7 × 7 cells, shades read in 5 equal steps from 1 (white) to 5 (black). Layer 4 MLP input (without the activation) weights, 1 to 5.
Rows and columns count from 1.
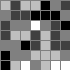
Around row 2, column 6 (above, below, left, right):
3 4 5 3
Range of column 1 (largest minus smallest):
3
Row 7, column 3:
1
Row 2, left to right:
3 4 4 5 5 5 3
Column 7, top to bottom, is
4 3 5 3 4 3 1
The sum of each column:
26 21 20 21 21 23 23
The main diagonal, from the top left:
2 4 3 4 2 2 1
